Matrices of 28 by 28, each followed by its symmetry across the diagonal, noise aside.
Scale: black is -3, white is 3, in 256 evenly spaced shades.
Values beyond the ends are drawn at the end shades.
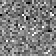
neither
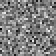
neither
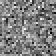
neither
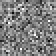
symmetric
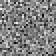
symmetric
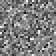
symmetric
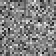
neither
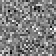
neither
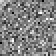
symmetric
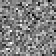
neither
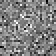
symmetric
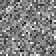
symmetric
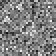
symmetric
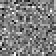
neither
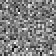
neither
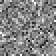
symmetric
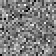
neither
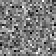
neither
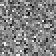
neither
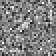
symmetric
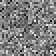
symmetric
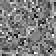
symmetric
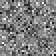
symmetric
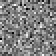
neither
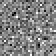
symmetric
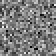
neither
